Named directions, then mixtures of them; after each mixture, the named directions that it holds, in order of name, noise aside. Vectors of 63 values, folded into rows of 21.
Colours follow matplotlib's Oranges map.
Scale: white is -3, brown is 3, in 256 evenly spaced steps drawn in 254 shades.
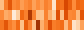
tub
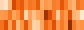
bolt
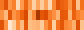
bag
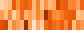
bag, bolt, tub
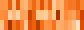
bag, bolt, tub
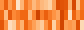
bag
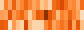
bag, bolt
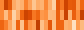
bag, bolt, tub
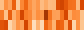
bag, bolt, tub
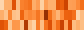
bag, bolt, tub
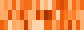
bag, bolt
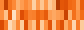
bag, tub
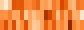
bolt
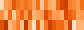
bag, bolt, tub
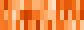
bag, bolt, tub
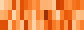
bag, bolt, tub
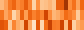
bag, bolt, tub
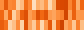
bag, tub
